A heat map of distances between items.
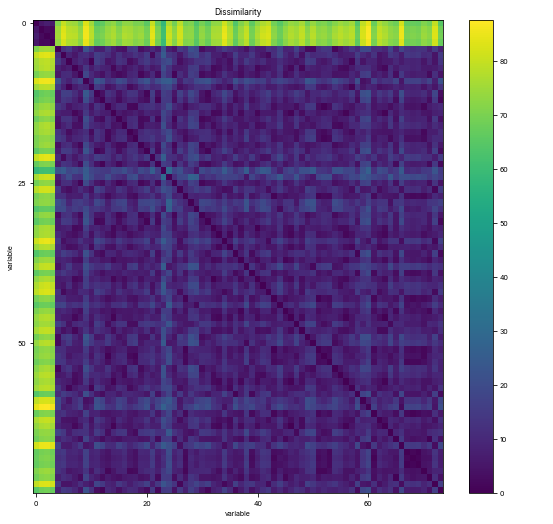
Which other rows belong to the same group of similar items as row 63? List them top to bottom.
4, 5, 6, 7, 8, 9, 10, 11, 12, 13, 14, 15, 16, 17, 18, 19, 20, 21, 22, 23, 24, 25, 26, 27, 28, 29, 30, 31, 32, 33, 34, 35, 36, 37, 38, 39, 40, 41, 42, 43, 44, 45, 46, 47, 48, 49, 50, 51, 52, 53, 54, 55, 56, 57, 58, 59, 60, 61, 62, 64, 65, 66, 67, 68, 69, 70, 71, 72, 73
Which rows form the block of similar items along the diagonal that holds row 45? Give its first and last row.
4 to 73
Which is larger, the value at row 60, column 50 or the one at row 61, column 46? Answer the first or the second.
the first
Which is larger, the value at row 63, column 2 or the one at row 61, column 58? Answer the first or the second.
the first
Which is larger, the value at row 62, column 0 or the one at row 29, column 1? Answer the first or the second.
the first
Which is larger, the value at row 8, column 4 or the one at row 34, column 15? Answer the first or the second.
the second
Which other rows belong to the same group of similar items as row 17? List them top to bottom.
4, 5, 6, 7, 8, 9, 10, 11, 12, 13, 14, 15, 16, 18, 19, 20, 21, 22, 23, 24, 25, 26, 27, 28, 29, 30, 31, 32, 33, 34, 35, 36, 37, 38, 39, 40, 41, 42, 43, 44, 45, 46, 47, 48, 49, 50, 51, 52, 53, 54, 55, 56, 57, 58, 59, 60, 61, 62, 63, 64, 65, 66, 67, 68, 69, 70, 71, 72, 73
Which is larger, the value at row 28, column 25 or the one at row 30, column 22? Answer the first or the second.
the first
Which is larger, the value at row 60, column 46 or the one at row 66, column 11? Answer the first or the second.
the second
